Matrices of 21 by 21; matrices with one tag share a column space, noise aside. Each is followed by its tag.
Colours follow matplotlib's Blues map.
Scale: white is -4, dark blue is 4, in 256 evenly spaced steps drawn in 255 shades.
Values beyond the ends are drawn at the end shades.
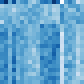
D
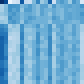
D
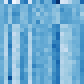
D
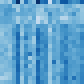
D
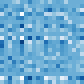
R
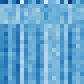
D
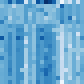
D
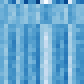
D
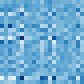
R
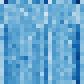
D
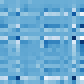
R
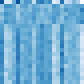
D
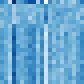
D
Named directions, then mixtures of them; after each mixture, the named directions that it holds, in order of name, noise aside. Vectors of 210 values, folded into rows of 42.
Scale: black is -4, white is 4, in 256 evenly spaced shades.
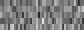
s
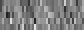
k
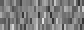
s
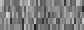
k, s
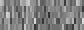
k, s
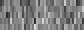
k, s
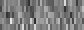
k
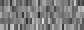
s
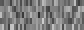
s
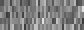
k, s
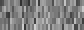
k, s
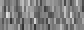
k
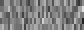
k, s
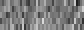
k, s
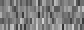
s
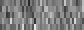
k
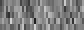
k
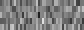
s
